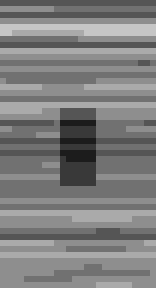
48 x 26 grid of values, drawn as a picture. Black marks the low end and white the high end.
The ninth with the lowest average is the centre. In the centre lies a patch that is lower than the rest. No overall slope runs across the table. Streaks run across, left to right. On average the colour sits 50% of the way up the scale.
